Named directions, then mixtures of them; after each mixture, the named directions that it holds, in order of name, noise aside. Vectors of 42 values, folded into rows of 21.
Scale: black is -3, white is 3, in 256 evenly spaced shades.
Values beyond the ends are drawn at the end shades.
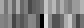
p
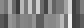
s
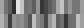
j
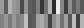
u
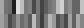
j, p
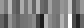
p, s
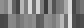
s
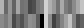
p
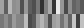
u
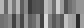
p, u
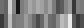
j, s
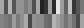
j, s, u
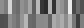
s, u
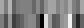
p, s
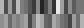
j, u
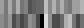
p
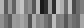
j, s, u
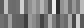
u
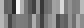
j, p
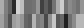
j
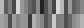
j, u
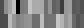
j, p, s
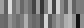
p, s, u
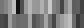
j, s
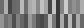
u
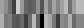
j, p, u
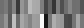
p
